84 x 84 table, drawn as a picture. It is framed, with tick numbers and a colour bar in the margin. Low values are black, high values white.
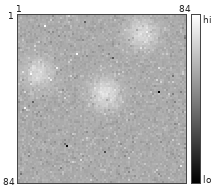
The halves do not mirror each other. On average the colour sits 70% of the way up the scale. There are three bumps. There are no regular stripes. No single row or column stands out from its neighbours. A few values lie far out on both sides of the bulk.
